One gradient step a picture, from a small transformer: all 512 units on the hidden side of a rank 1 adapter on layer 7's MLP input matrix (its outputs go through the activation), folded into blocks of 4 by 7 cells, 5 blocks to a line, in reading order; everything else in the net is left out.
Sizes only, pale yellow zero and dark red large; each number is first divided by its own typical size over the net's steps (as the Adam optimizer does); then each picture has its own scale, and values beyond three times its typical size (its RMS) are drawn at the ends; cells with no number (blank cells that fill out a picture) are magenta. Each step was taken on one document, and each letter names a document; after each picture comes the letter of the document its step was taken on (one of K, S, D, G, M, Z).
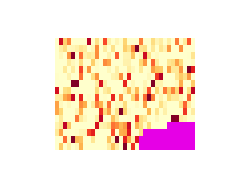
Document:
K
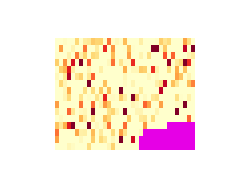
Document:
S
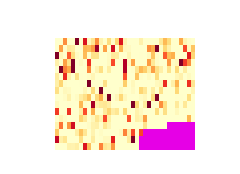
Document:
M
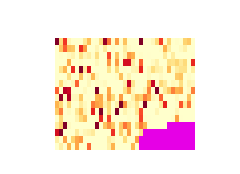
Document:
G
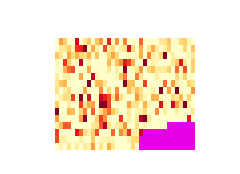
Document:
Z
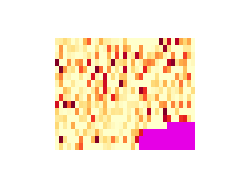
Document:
Z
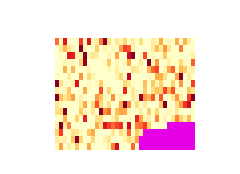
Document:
K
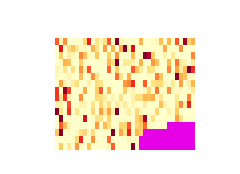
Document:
G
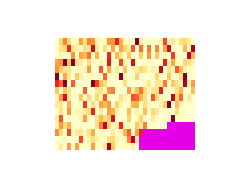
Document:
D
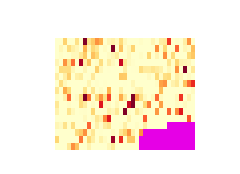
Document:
S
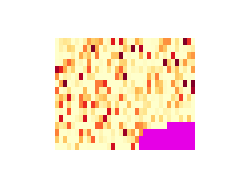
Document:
D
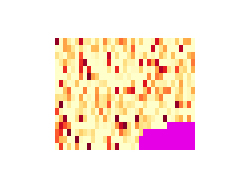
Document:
G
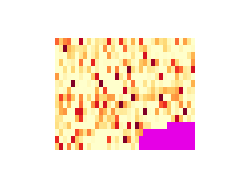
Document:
K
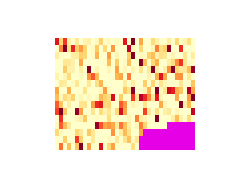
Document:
K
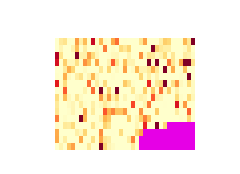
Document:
M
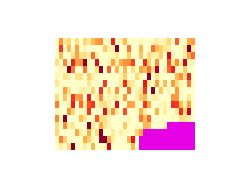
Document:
Z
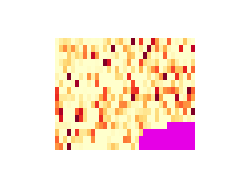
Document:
K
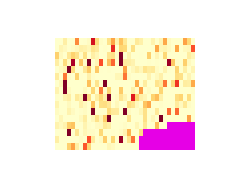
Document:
S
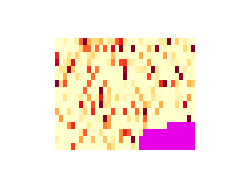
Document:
M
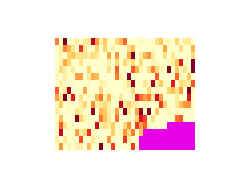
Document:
G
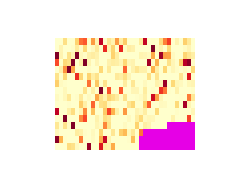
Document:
M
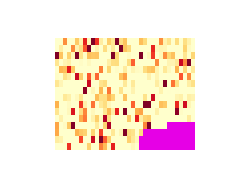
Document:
Z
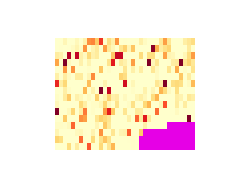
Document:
M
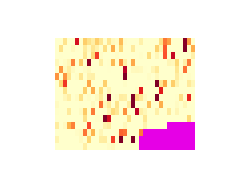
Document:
S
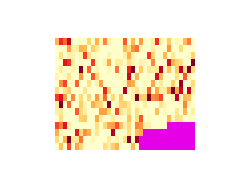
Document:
K
